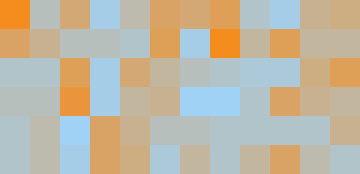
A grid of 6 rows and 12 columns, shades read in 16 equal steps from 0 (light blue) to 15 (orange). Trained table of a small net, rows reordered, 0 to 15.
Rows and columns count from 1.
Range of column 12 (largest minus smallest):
8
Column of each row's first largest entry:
1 8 3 3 4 4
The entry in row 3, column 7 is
4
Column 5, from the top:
5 3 9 6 7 8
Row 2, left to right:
10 7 4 4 3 11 1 15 6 11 6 6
